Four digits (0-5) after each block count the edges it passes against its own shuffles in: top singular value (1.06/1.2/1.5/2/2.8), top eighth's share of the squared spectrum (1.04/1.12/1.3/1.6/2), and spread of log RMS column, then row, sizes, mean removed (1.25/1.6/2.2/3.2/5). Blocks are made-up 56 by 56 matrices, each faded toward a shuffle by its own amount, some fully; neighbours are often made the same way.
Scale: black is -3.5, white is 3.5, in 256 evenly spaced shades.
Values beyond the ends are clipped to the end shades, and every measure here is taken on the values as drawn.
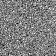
0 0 0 0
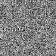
3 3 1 1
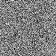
2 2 0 0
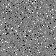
1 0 0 0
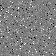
1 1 0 0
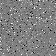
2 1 0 0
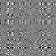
5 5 3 3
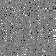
3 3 1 2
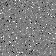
0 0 0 0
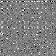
4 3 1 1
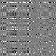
5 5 3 3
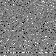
3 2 0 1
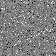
0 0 0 0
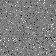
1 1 0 0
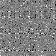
3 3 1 2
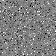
1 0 0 0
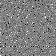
2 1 0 0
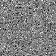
2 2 0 0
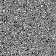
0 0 0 0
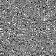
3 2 0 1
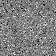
1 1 0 0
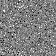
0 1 0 0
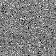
2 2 0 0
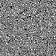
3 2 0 1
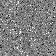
0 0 0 0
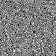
2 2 0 0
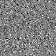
3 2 1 1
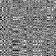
4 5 3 3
